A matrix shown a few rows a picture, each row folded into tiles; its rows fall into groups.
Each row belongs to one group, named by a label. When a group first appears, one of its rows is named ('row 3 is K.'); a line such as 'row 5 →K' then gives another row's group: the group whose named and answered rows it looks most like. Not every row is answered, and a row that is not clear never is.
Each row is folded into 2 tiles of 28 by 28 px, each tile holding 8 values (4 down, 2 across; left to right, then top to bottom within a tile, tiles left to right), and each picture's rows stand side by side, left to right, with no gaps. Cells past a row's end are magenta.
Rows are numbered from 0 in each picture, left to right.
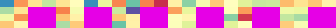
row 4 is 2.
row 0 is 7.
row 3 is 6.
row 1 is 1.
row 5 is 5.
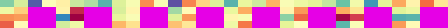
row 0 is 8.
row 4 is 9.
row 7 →5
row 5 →2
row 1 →2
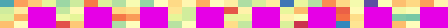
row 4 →6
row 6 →1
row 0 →7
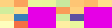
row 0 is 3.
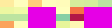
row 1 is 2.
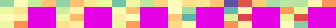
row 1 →7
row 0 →9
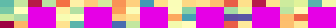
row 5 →8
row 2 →1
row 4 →5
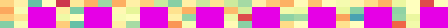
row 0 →1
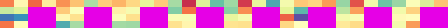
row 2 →1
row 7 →9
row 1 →1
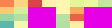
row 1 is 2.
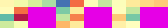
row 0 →2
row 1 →7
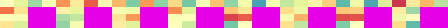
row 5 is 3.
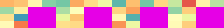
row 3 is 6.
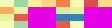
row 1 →5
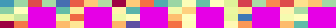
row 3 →8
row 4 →3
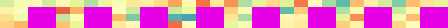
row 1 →6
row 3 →5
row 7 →7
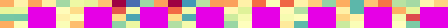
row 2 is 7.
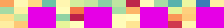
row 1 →2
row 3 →8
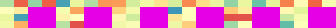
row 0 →3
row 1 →9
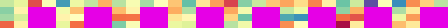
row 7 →7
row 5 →5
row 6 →8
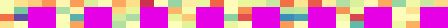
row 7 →9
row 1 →3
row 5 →5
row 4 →2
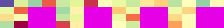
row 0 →9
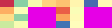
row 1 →1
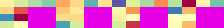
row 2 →9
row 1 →1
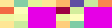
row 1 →6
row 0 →6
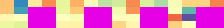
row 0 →6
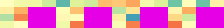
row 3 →8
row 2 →3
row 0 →2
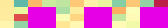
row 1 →7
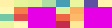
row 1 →8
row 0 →2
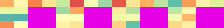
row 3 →7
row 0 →5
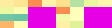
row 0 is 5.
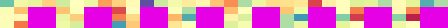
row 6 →2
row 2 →1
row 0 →9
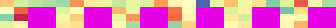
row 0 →2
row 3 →1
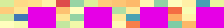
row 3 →1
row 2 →3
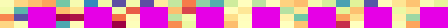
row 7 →3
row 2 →8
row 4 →8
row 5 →3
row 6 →8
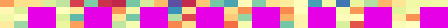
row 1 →3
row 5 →1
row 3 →7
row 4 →8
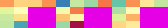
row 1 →9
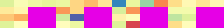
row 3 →5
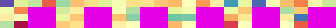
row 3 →5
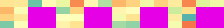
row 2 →1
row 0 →1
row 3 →3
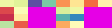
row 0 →1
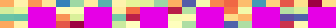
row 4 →1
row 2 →2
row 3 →6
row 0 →5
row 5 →5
